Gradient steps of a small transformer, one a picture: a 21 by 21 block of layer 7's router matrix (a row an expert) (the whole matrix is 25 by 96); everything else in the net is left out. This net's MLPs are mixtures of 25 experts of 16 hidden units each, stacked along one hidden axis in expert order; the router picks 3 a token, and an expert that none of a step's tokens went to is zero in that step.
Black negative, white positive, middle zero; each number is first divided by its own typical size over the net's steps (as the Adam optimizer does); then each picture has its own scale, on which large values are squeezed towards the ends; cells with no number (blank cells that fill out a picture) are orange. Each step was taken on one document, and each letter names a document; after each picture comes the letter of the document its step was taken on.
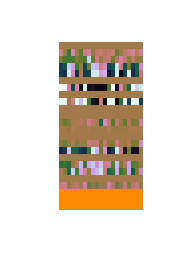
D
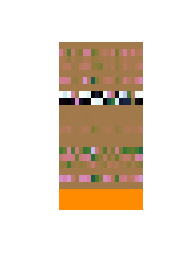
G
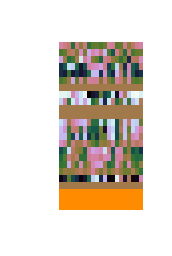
D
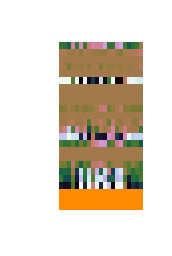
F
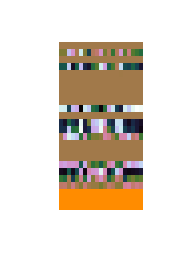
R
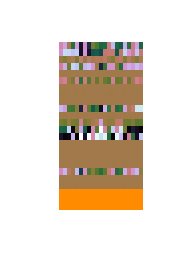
R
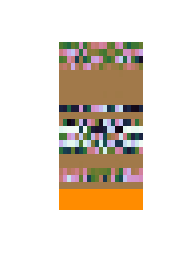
F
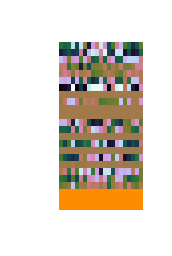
F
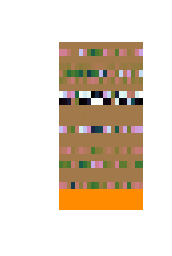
G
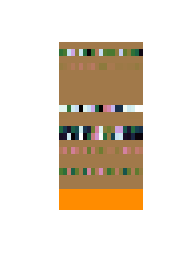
R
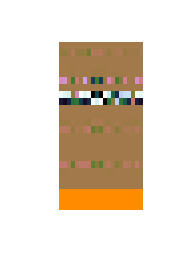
G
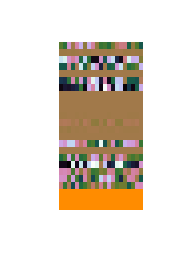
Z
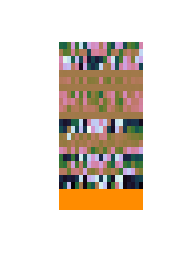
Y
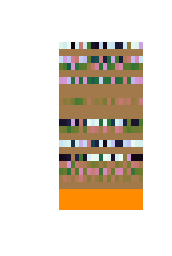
Y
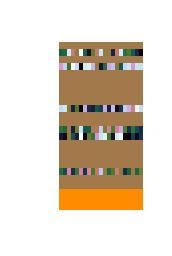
R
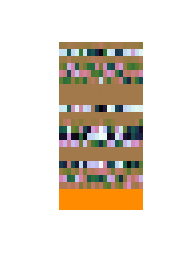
F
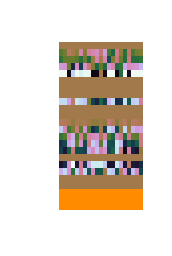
D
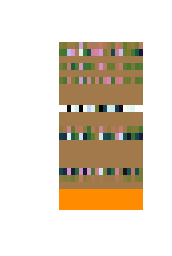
R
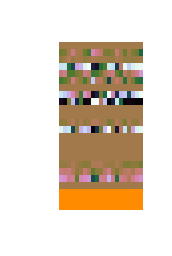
G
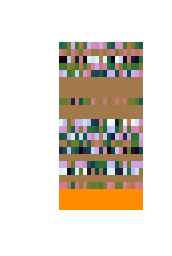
D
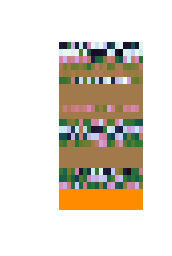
F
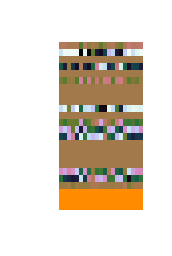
F
